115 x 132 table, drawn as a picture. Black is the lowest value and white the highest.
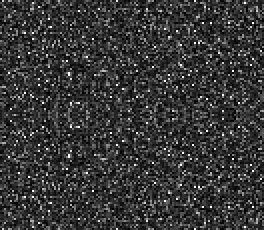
Grain: fine. Mirror symmetry: top to bottom. Histogram: skewed, a long tail of high values. Average level on the scale: 20%. Stripes: none. Seam: none.
